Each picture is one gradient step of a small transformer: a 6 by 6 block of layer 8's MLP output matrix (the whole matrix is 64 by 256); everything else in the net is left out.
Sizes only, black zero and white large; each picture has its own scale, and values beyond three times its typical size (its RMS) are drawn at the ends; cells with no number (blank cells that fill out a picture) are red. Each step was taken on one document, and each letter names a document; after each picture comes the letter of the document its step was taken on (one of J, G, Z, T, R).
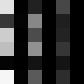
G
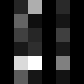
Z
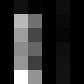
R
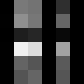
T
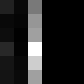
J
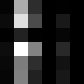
T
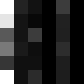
G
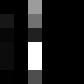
J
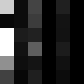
G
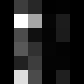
R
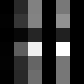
T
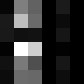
T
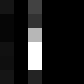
J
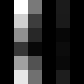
R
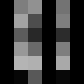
Z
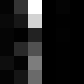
J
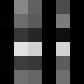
T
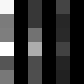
G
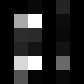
Z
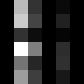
T
